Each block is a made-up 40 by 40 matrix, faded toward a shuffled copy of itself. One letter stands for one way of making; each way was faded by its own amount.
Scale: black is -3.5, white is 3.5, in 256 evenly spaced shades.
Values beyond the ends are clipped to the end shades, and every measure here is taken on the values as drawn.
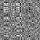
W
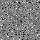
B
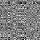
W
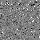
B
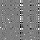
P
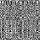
W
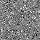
B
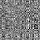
W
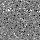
B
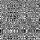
W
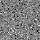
B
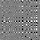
P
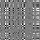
P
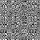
W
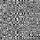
W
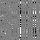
P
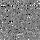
B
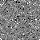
B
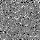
B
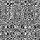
W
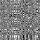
W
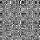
W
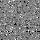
B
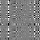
P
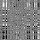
P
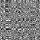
W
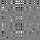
P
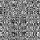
W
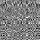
W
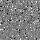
B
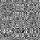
W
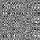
W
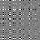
P
